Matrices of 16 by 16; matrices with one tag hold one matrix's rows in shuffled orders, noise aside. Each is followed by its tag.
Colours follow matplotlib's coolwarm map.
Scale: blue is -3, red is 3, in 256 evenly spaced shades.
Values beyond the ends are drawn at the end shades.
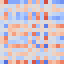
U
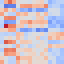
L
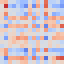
U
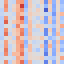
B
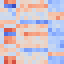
L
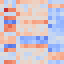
L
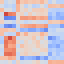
L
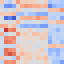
L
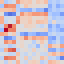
L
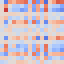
U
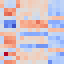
L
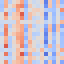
B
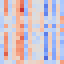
B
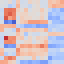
L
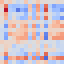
U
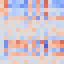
U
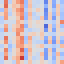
B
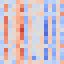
B
